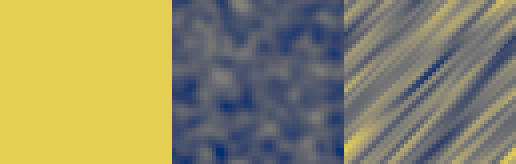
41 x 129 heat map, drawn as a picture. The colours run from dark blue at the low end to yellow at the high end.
It is made of 1 by 3 panels. Panel 1,1: very high, flat. Panel 1,2: low, blotchy. Panel 1,3: middling, slanting up to the right, strong in contrast.
